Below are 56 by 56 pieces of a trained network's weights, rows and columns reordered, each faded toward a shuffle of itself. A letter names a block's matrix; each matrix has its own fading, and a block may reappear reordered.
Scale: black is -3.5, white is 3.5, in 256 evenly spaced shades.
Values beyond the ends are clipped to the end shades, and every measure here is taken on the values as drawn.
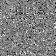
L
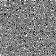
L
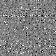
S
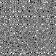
S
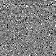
L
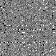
S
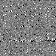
S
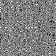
S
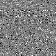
L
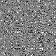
L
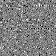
L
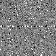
L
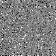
L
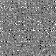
S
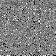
L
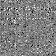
S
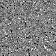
L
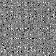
S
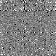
S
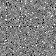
L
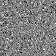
L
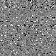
S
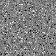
L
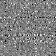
S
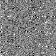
S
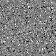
L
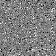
L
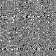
S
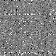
S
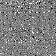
S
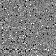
L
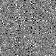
L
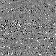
S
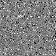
L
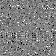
S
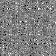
S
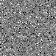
L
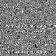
S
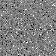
L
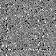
L
